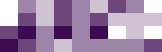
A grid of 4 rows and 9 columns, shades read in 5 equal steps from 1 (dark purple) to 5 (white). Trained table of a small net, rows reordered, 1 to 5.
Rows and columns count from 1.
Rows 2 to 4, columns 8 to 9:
4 4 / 4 5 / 3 2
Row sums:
31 30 25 24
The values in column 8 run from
3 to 4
